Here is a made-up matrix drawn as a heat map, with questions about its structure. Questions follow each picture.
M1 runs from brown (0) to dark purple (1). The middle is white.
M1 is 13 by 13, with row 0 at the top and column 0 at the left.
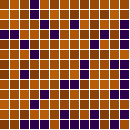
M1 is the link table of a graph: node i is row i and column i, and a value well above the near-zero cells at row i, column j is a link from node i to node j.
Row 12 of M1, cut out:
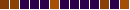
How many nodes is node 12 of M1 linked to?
8
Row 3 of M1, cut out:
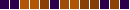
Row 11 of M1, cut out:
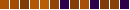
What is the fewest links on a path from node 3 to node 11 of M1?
2
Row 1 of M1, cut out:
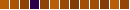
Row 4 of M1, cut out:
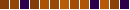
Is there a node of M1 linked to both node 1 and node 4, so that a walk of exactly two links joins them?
no
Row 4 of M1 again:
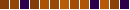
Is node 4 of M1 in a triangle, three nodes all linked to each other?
yes
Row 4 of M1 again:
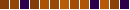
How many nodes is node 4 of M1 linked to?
3
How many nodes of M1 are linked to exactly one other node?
4
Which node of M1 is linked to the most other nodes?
node 12
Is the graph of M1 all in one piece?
yes
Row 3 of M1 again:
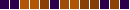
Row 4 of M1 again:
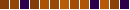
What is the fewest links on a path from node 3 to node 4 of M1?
2
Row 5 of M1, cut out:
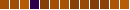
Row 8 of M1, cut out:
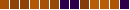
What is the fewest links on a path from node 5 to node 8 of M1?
3
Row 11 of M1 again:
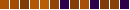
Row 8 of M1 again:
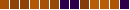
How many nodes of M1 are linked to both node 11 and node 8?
2
